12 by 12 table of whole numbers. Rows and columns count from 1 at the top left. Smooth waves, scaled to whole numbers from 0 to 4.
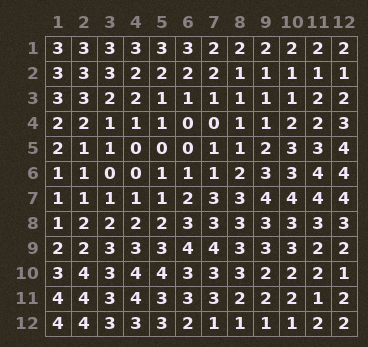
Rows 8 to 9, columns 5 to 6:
2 3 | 3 4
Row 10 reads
3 4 3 4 4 3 3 3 2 2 2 1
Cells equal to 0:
7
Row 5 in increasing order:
0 0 0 1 1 1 1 2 2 3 3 4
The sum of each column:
29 30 25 25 24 24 24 23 25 27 28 30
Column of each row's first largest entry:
1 1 1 12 12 11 9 6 6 2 1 1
